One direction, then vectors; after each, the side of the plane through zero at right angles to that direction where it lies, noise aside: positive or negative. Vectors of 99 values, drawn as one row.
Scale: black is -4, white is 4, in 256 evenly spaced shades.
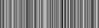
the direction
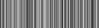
positive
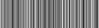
negative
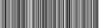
negative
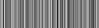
positive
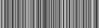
negative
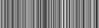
negative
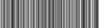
negative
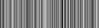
positive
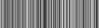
negative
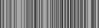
positive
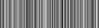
positive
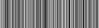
negative
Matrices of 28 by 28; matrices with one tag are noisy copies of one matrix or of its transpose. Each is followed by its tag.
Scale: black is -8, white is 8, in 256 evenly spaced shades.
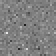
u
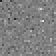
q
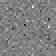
u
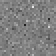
u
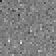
q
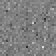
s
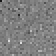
q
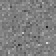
s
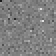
q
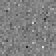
s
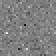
u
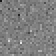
q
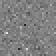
u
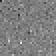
q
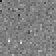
q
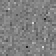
s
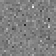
u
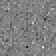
s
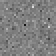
u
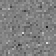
s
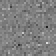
s
